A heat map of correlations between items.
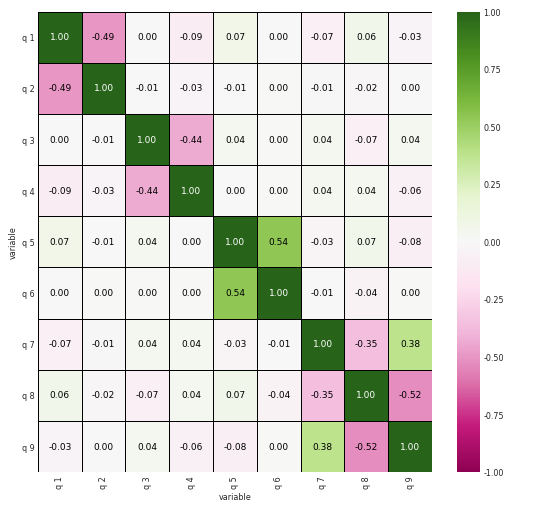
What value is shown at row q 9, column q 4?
-0.06
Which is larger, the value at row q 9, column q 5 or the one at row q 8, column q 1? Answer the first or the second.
the second
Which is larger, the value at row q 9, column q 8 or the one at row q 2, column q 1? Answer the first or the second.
the second
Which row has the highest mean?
q 5
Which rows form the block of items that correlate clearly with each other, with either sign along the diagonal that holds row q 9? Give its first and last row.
q 7 to q 9
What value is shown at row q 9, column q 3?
0.04
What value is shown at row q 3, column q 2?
-0.01
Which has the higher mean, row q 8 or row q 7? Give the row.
q 7
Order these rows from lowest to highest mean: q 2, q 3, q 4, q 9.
q 2, q 4, q 3, q 9
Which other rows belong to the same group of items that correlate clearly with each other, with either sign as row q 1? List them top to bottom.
q 2
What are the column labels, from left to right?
q 1, q 2, q 3, q 4, q 5, q 6, q 7, q 8, q 9
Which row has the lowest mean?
q 8
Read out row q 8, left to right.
0.06 -0.02 -0.07 0.04 0.07 -0.04 -0.35 1.00 -0.52
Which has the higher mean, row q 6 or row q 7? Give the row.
q 6
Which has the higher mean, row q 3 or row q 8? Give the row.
q 3
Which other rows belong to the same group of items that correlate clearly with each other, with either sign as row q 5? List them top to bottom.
q 6
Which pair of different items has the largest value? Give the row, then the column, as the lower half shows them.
q 6, q 5
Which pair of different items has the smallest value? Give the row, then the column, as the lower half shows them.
q 9, q 8
